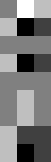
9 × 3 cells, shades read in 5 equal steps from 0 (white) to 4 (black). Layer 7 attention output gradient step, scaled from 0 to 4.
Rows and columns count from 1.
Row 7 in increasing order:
1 2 2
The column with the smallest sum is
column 1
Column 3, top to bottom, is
1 3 2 3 2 2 2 3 3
